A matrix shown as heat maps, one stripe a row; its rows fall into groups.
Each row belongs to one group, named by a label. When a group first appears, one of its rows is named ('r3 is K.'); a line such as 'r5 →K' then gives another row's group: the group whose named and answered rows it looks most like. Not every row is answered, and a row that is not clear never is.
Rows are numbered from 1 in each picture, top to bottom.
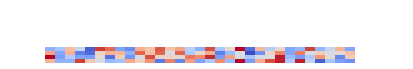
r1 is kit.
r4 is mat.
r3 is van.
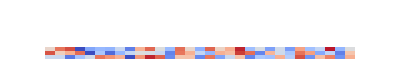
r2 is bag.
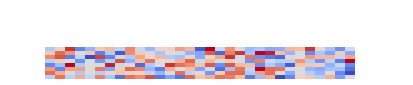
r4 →van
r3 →bag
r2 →mat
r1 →kit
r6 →mat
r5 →kit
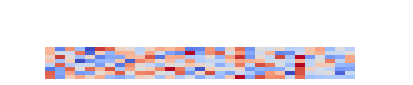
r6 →kit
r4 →van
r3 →mat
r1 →kit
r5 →mat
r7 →van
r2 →bag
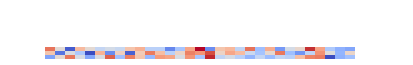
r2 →van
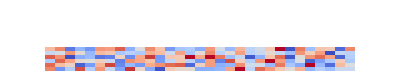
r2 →kit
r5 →kit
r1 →van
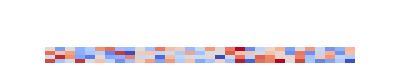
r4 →mat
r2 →van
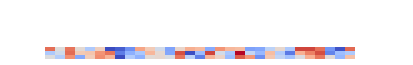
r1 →bag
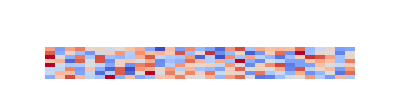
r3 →bag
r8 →kit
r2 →van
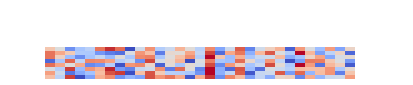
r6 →kit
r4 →kit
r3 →van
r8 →kit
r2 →mat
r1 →van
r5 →mat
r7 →van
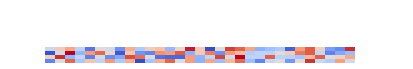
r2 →kit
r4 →kit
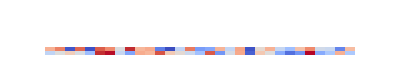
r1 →bag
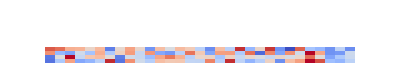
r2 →bag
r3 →kit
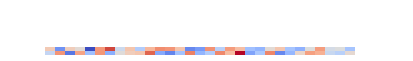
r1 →kit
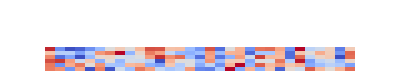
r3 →van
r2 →van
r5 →mat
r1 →van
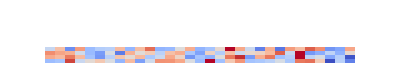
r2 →mat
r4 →kit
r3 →mat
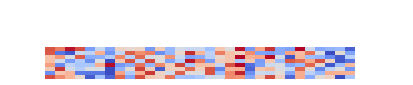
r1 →mat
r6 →mat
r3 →mat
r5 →kit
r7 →van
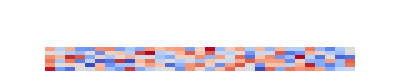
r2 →van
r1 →kit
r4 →van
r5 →bag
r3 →mat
